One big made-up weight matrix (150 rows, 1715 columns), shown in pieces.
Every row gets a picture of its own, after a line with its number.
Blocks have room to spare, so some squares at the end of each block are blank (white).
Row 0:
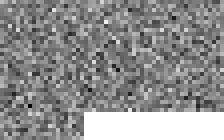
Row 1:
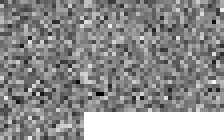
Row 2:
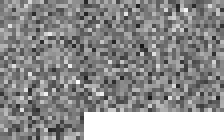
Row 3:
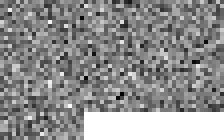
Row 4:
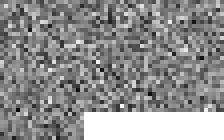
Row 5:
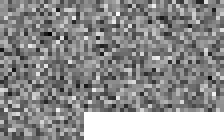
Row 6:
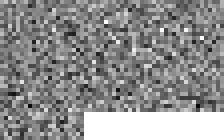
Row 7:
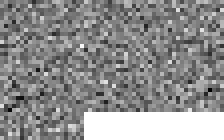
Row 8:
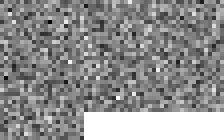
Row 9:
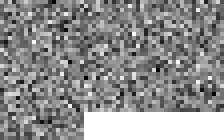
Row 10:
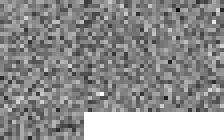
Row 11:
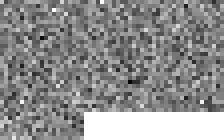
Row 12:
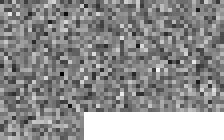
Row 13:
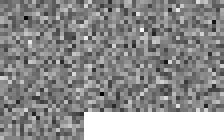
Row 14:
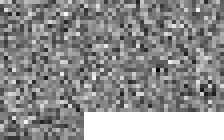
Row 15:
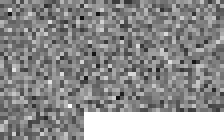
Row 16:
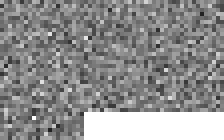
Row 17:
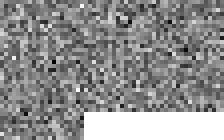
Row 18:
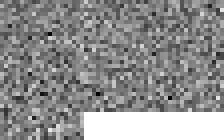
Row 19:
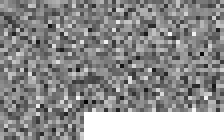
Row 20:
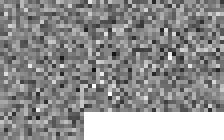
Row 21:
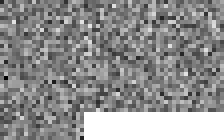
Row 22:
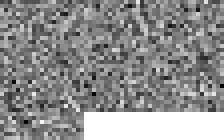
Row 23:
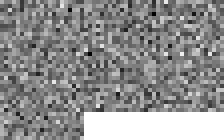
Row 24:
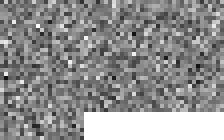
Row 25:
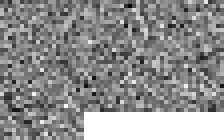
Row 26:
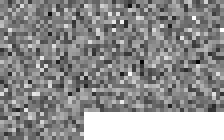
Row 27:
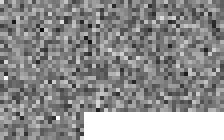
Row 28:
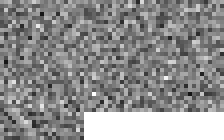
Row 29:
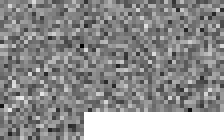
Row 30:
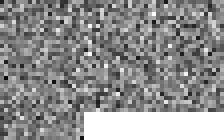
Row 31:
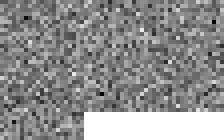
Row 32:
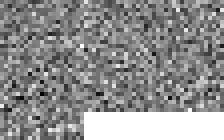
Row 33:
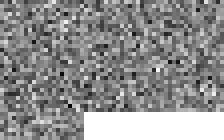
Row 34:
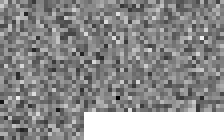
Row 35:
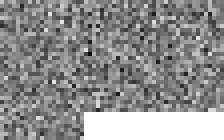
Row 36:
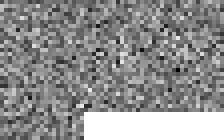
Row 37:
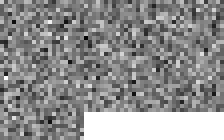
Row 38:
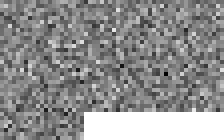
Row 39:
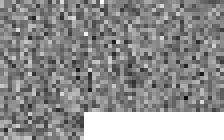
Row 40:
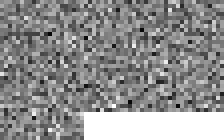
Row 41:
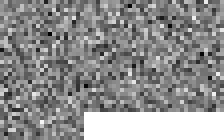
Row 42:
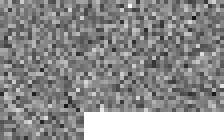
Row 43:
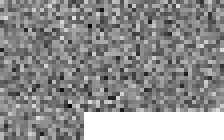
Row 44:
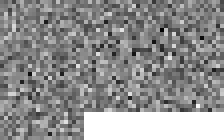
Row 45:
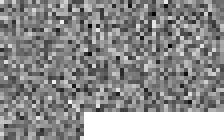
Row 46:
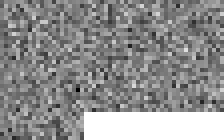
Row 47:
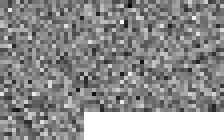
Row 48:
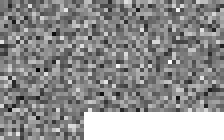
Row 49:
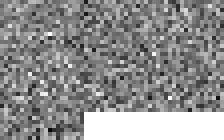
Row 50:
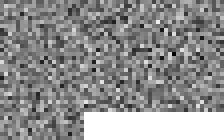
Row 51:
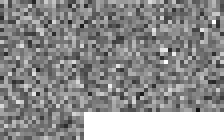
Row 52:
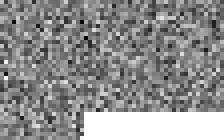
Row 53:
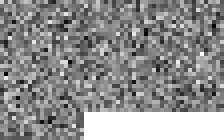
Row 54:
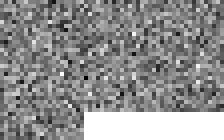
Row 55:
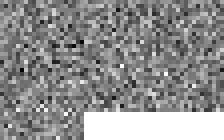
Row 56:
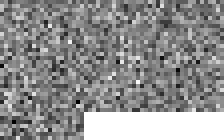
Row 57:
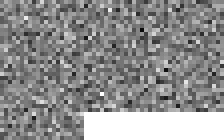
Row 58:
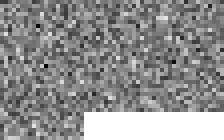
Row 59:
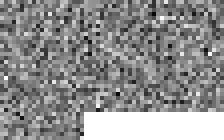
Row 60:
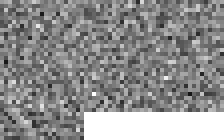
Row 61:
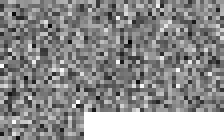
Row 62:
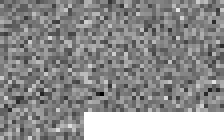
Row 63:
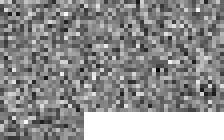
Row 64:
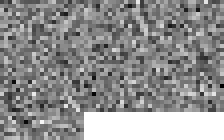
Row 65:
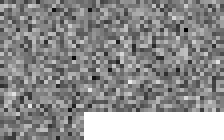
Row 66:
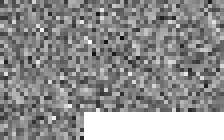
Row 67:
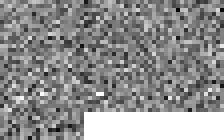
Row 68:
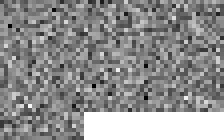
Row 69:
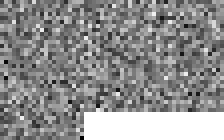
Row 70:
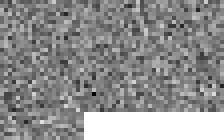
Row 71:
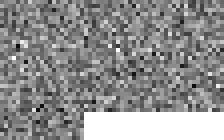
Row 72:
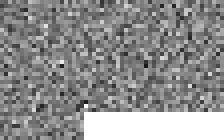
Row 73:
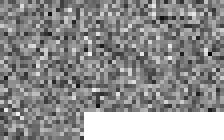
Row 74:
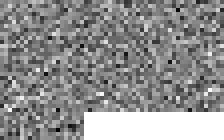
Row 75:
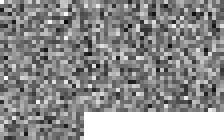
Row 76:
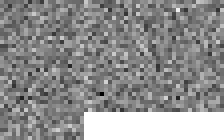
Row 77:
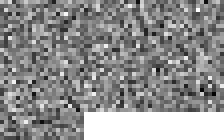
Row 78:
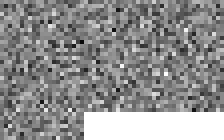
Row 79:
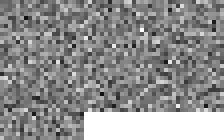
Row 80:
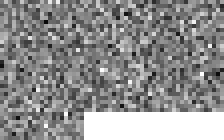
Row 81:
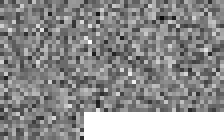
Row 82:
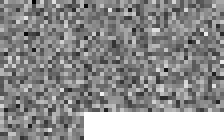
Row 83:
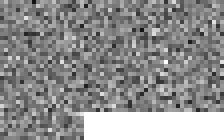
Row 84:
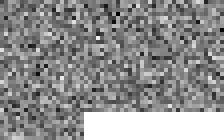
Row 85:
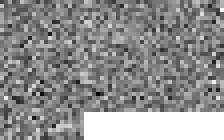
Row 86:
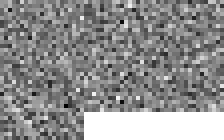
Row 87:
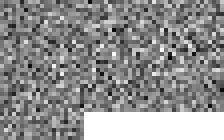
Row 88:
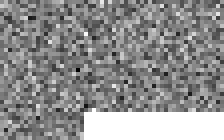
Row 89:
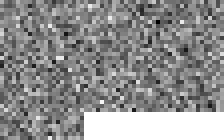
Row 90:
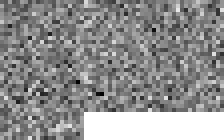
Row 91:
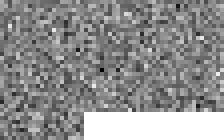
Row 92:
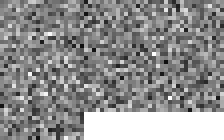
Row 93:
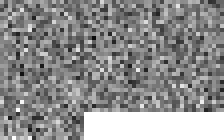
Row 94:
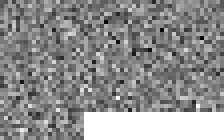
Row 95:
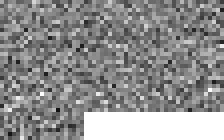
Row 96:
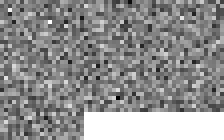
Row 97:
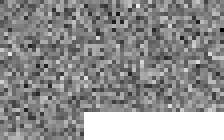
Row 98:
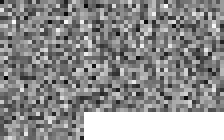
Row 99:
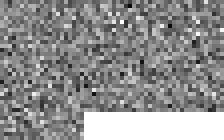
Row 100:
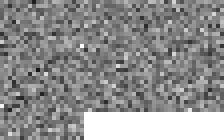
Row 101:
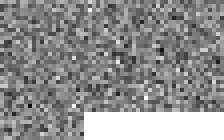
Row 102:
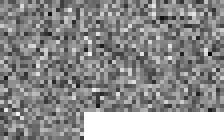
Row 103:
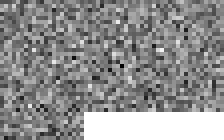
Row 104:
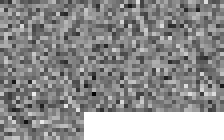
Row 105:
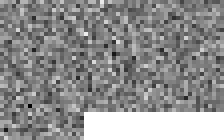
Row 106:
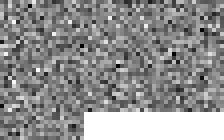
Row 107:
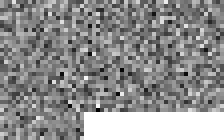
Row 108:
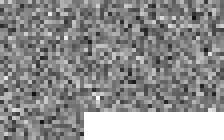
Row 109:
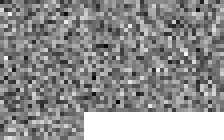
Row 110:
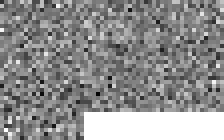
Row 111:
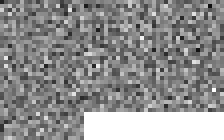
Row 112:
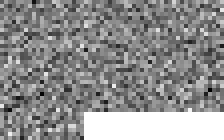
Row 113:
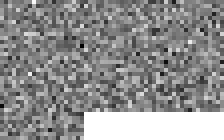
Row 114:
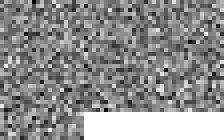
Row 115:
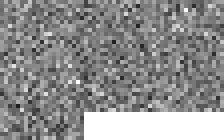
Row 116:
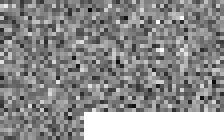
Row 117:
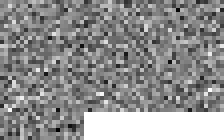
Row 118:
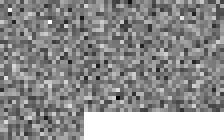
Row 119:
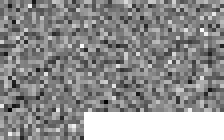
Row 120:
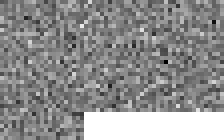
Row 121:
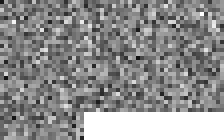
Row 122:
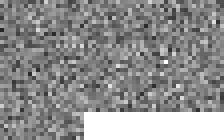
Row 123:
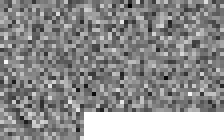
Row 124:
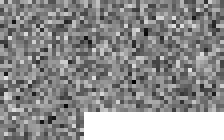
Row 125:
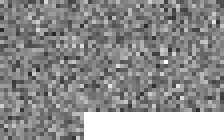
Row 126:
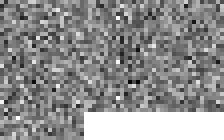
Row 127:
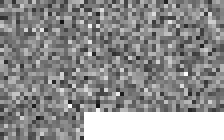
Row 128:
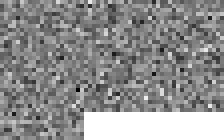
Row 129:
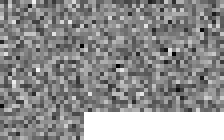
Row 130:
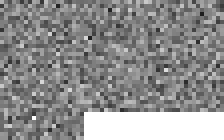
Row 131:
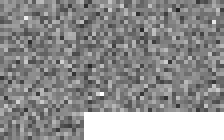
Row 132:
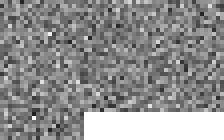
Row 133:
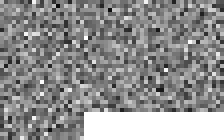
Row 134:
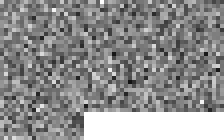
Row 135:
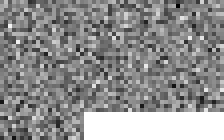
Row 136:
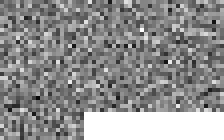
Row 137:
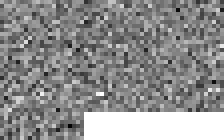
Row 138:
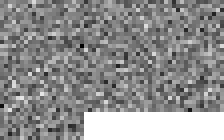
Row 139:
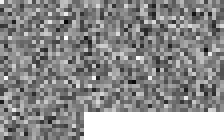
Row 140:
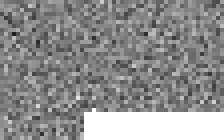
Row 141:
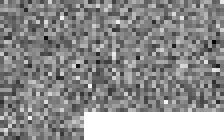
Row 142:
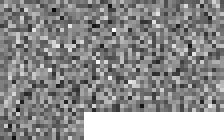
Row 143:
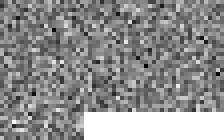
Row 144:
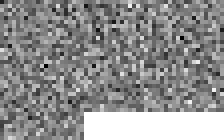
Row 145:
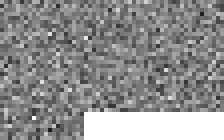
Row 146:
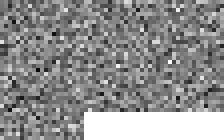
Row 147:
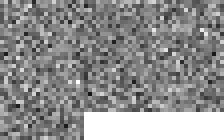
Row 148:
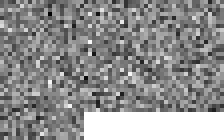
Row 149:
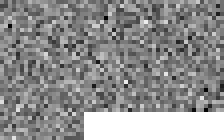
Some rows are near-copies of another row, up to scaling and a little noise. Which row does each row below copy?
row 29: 138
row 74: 117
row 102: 73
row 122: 125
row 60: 28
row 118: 96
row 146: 48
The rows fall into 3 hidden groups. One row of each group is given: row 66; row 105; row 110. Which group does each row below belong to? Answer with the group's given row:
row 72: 105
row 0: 105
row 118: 66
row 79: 110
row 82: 110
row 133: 110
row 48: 110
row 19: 105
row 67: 110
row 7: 110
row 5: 66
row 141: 105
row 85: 110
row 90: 110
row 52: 66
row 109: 66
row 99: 66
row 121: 66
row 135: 105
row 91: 105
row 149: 105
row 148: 66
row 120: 110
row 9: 66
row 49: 110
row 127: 66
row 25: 66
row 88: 105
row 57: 110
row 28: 66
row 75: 66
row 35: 66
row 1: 110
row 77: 66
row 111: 66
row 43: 66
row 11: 105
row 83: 110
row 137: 110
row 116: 105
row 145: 110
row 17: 105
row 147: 110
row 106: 110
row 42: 66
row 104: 66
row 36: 105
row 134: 105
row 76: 110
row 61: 105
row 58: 66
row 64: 66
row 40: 110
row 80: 105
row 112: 110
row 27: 66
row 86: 66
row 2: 110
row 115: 110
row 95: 110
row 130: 110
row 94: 105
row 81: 66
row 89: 105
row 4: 105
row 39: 105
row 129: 110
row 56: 105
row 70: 66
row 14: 66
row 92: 110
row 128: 105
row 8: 66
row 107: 66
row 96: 66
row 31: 110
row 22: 66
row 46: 105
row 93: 105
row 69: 66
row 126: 105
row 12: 66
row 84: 66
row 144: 66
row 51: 110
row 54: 66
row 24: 66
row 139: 66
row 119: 110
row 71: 105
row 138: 110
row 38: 105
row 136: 110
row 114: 110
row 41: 66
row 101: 105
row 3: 66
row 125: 110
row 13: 110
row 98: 66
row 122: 110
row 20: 105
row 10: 110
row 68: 105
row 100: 110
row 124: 66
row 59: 66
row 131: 110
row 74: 110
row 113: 110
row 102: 66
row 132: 110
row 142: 105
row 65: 105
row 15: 66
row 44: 105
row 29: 110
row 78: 105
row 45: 66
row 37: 66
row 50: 105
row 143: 105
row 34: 105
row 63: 66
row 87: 105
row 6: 105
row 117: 110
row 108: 66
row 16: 110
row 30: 66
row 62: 110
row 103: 105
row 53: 66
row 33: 66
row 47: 66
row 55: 105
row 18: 110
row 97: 66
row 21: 66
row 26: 66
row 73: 66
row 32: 110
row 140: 105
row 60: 66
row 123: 66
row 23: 66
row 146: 110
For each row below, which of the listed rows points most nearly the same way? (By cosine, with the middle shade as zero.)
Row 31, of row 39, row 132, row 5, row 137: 132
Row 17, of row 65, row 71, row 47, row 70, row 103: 71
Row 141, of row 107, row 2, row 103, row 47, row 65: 103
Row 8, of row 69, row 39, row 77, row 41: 69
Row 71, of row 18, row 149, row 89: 18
